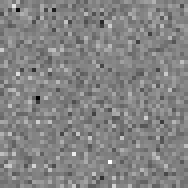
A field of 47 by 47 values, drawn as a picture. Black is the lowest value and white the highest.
The grain is fine, like static. The halves do not mirror each other. No single row or column stands out from its neighbours. On average the colour sits 50% of the way up the scale. There are no regular stripes. There is no overall slope. There is no seam. A few values lie far out on both sides of the bulk.
